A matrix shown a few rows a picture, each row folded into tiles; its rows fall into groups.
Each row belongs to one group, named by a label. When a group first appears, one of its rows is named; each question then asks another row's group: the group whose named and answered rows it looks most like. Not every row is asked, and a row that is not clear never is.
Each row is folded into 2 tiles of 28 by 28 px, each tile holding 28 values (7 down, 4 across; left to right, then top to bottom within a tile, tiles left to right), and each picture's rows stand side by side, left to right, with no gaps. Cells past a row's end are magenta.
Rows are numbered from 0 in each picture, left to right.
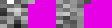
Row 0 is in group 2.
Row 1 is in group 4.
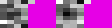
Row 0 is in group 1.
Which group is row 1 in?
1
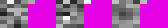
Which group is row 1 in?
2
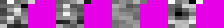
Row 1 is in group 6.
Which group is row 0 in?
2
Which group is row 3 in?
1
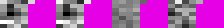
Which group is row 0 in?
1
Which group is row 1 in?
1
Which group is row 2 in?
4
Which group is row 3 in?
2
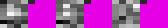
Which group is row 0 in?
6
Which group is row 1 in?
6
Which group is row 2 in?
4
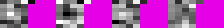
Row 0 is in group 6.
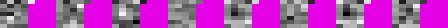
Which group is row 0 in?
2
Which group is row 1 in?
4
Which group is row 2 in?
6
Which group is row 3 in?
6
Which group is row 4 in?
1
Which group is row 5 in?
4
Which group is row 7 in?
4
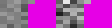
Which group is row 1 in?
2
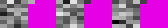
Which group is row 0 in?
2
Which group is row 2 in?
6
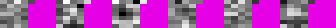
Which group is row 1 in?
2
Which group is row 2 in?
1
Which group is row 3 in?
4
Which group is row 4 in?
4
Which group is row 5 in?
6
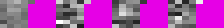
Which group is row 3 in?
2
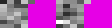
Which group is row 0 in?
6
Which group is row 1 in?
1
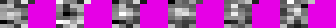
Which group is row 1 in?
1
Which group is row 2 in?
6
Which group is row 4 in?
6
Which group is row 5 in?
2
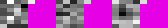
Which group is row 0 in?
2
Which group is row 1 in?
2
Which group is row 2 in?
1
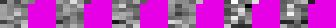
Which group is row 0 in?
6
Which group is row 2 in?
6
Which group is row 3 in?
1
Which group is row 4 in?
2
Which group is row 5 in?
6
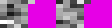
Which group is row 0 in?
1
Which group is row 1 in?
6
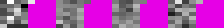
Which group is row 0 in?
2
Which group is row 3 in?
2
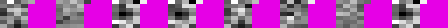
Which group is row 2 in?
1
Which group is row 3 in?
1
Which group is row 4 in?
2
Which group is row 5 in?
2
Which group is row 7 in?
1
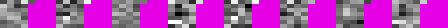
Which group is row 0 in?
6
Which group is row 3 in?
1
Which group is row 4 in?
2
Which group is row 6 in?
6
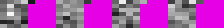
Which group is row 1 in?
4
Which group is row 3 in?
6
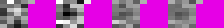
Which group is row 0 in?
2
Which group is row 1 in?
1
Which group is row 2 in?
1
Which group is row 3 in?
1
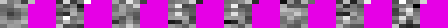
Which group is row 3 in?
6
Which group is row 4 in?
6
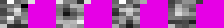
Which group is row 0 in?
2
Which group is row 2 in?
2
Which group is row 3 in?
6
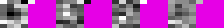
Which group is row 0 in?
1
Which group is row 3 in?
1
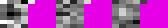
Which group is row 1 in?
2
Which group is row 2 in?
6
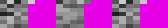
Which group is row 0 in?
2
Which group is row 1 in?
6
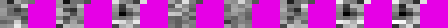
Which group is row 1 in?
4
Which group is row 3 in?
4
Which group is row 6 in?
1
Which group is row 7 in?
1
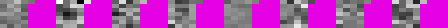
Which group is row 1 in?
1
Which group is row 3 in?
4
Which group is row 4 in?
6
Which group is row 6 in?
4
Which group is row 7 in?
1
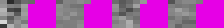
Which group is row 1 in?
6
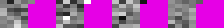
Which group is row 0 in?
4
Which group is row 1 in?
2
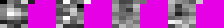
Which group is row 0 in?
6
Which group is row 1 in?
2
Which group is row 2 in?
4
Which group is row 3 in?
1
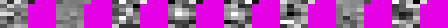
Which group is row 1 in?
6
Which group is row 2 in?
2
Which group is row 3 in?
6
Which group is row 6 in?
4
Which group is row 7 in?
1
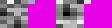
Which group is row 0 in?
2
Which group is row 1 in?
1
